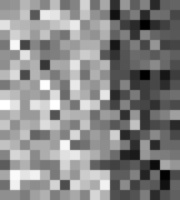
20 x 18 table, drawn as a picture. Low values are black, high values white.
The ninth with the highest average is the middle left. A vertical seam about 60% of the way across splits the table, and the left part is higher. On average the colour sits 50% of the way up the scale.
